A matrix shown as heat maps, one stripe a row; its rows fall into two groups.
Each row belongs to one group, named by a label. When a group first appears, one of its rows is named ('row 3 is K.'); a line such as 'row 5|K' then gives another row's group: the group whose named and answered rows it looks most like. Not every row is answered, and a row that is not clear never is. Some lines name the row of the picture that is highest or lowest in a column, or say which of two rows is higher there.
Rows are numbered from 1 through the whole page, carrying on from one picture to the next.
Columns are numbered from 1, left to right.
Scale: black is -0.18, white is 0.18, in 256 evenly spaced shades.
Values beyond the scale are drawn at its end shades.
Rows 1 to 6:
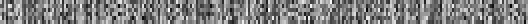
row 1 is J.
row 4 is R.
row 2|R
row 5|J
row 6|J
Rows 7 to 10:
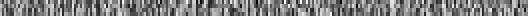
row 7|R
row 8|R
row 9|J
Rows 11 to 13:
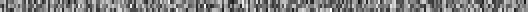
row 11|J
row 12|R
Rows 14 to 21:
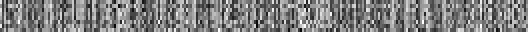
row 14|J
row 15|R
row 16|J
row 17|J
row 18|J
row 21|R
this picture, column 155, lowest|15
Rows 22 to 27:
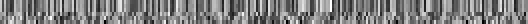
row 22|J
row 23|J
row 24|J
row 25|J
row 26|R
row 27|R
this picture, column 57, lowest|25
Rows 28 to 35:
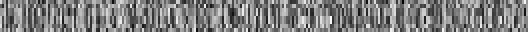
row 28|J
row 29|R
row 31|J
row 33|J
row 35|R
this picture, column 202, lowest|28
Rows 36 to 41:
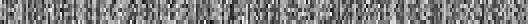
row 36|J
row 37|J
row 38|R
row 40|J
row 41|R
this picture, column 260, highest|36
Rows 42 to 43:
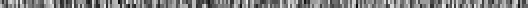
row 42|R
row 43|R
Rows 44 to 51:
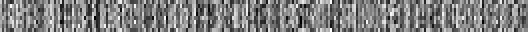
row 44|J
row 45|R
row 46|R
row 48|R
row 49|R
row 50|R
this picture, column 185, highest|50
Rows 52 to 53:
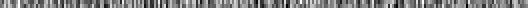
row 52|R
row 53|R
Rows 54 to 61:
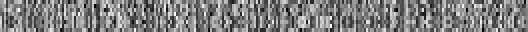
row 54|J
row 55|R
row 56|R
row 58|J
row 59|J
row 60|J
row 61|R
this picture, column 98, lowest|55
